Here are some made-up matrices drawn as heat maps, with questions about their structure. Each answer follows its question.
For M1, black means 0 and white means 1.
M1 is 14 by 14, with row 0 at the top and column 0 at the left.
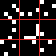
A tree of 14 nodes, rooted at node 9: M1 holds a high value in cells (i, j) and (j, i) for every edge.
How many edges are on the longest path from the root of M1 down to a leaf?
4
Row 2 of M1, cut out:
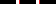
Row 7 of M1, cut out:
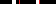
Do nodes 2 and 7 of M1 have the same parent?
yes
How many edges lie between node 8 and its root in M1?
1
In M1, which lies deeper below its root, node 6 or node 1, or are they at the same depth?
node 1
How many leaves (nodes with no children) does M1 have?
7
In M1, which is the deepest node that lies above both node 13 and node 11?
3
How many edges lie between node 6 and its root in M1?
1
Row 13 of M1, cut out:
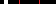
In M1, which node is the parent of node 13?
1
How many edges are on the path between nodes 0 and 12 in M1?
2
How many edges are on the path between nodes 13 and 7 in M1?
3
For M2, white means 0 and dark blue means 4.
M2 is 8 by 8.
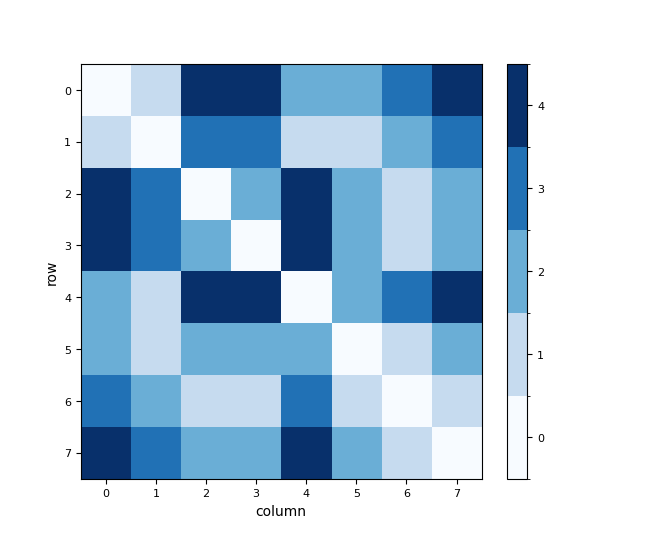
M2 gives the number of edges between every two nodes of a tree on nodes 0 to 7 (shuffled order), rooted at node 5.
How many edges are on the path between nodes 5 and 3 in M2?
2
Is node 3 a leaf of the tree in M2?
yes
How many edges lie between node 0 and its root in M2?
2
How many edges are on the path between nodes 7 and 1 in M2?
3
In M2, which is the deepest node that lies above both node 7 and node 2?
6
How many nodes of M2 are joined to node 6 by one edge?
4
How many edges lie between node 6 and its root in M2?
1
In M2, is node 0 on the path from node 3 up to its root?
no
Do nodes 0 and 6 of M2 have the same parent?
no
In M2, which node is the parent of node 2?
6
